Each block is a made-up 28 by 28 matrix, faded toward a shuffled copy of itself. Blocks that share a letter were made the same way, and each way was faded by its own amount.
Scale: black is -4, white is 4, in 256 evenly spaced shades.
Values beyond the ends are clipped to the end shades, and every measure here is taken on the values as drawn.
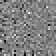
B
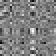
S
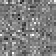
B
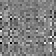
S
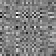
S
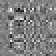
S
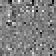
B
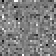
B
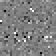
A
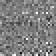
B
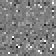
A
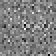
B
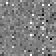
A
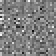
B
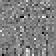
B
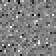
A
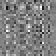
S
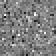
A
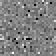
A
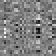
S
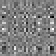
S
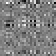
S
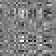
S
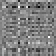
S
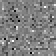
A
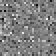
A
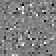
A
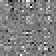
B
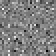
B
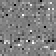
A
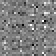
B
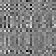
S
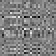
S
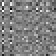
S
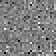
B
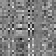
S
